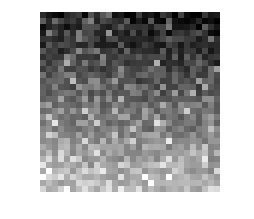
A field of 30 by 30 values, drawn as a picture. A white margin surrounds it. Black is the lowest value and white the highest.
Ninth with the highest average: bottom left. Grain: fine. Stripes: none. Slope: up to the bottom.
